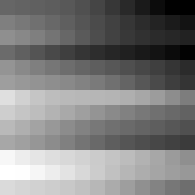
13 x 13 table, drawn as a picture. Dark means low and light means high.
Slope: up to the bottom left. Ninth with the highest average: bottom left. Ninth with the lowest average: top right. Grain: streaks across.
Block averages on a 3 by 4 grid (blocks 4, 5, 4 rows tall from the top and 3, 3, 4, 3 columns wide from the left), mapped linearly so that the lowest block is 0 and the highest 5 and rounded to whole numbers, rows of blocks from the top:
2210 | 4332 | 5443
